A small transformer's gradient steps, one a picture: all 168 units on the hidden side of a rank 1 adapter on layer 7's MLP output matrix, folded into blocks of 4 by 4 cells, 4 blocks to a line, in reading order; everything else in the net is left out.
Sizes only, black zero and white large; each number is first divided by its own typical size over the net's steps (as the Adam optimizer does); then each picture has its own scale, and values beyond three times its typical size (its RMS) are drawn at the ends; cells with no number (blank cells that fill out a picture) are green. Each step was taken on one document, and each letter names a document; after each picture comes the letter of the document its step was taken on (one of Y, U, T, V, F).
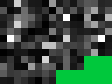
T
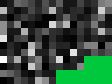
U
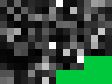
T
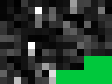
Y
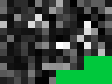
T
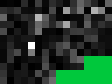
Y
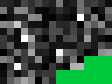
U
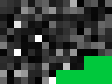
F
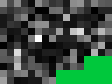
U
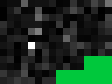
Y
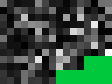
U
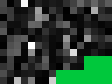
Y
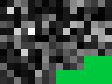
T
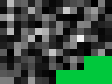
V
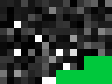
F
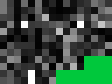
V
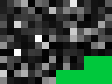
F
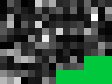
V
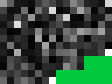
F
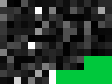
Y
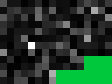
Y
